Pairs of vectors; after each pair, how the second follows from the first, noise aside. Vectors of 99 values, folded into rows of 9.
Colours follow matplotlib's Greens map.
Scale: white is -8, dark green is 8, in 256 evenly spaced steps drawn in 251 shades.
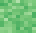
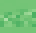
partly zeroed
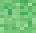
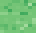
partly zeroed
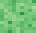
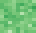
negated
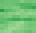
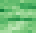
scaled up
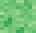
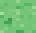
partly zeroed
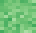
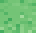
partly zeroed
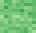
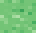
partly zeroed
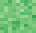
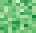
scaled up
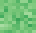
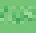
partly zeroed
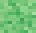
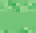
partly zeroed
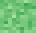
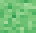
negated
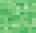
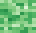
scaled up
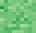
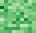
scaled up
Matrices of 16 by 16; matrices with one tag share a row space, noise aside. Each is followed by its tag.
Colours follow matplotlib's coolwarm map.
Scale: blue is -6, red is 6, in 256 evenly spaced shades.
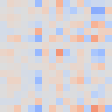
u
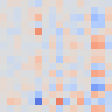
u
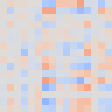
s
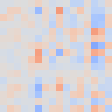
u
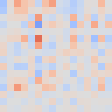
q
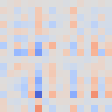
q
